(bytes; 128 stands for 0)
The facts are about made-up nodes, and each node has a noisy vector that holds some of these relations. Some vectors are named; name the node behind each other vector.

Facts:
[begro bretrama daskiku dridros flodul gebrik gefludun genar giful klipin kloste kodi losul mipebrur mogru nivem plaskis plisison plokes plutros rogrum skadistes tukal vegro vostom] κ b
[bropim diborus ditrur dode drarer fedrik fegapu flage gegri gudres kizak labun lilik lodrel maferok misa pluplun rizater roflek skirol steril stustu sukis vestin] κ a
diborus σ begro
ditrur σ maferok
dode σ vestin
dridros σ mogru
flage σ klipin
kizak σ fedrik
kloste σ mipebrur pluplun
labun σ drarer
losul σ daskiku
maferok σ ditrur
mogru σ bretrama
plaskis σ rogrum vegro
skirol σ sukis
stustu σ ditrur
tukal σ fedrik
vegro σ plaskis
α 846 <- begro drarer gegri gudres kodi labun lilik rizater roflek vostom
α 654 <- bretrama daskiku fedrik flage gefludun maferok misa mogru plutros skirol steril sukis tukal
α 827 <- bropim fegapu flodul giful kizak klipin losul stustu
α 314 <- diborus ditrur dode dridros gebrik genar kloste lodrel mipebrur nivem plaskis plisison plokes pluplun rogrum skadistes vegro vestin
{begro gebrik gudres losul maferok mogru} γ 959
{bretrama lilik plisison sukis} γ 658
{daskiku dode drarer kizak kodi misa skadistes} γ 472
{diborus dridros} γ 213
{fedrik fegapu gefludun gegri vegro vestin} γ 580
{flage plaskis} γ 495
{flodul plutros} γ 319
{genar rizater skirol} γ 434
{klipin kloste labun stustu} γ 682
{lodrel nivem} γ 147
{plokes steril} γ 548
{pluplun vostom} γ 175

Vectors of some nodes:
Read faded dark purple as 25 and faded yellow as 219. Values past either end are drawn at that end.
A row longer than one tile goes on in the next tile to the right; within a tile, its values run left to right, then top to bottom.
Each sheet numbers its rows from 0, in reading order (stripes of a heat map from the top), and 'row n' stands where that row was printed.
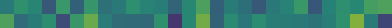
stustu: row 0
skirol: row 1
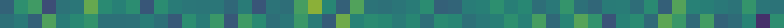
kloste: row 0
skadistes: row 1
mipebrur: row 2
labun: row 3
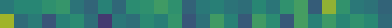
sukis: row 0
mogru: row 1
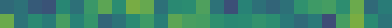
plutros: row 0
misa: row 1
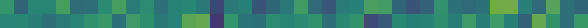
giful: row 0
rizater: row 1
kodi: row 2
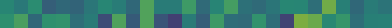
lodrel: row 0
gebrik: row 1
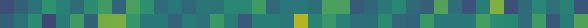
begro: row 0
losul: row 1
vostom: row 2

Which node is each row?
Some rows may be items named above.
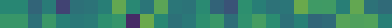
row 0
dode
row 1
daskiku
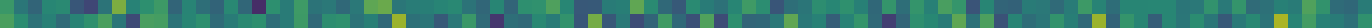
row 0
kizak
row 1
genar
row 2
sukis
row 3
lilik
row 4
bretrama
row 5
roflek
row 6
losul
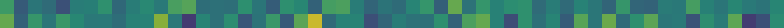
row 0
skirol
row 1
gudres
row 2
klipin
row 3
nivem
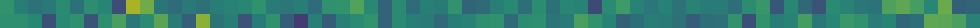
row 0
maferok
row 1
sukis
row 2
giful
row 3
plisison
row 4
daskiku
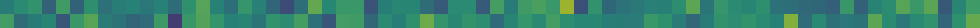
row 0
stustu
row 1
kizak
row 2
gefludun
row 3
tukal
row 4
flodul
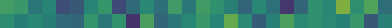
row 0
pluplun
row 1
fegapu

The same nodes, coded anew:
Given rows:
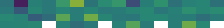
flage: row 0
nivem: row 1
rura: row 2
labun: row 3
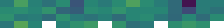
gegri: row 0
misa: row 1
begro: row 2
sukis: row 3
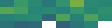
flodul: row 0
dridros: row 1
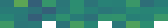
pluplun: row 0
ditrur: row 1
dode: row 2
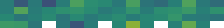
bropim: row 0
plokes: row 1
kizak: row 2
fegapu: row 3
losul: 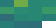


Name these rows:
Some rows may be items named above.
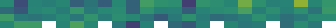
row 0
misa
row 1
drarer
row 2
plutros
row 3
mogru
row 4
klipin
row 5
giful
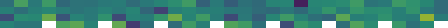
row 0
plisison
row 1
lilik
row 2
genar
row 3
lodrel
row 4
rizater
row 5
fedrik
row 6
diborus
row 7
kodi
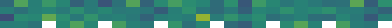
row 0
plisison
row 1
drarer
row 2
pluplun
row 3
kodi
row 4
gefludun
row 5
gudres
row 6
pluplun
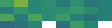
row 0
dridros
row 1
vestin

